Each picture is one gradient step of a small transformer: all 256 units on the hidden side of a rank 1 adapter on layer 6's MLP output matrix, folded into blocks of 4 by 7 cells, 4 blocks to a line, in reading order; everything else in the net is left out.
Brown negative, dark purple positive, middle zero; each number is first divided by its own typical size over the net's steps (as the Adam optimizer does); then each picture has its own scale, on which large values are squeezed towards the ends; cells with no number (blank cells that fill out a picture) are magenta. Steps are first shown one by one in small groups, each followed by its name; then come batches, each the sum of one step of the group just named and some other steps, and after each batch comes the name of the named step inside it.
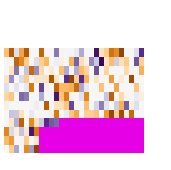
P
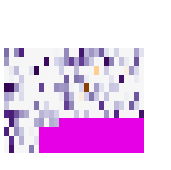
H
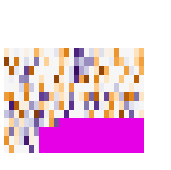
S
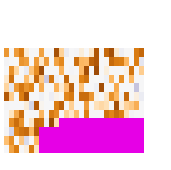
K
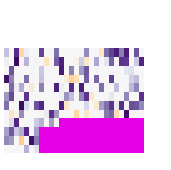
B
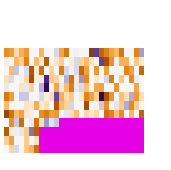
P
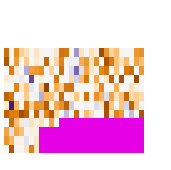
S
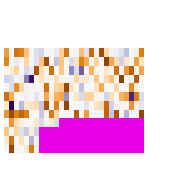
B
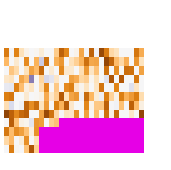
H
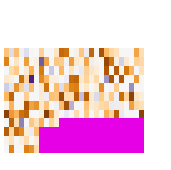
H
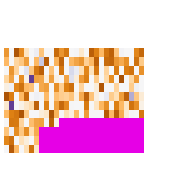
K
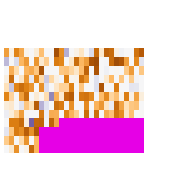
K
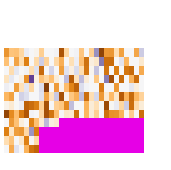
P
